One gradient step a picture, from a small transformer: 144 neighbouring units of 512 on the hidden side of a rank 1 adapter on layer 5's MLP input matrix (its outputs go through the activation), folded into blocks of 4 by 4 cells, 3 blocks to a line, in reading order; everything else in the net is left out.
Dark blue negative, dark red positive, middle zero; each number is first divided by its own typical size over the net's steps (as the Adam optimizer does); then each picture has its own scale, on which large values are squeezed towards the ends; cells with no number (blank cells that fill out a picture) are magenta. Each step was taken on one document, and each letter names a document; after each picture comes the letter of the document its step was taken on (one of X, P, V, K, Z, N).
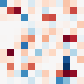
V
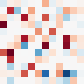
V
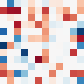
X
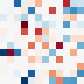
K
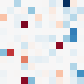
K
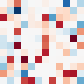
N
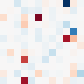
K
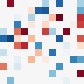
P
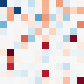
V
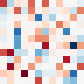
N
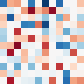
X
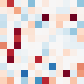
N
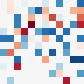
P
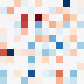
K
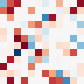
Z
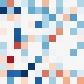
X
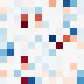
K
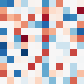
X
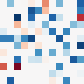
P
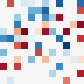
P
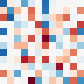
X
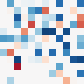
P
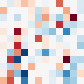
N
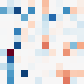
N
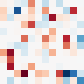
V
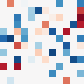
P
